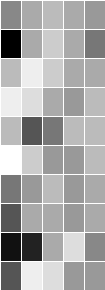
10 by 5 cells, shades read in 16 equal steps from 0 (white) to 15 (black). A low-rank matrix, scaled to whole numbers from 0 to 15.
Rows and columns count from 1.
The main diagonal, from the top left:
7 5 3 6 4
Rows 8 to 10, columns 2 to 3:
5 5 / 13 5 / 1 2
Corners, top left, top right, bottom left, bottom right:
7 6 10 6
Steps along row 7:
down down up down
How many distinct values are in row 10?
4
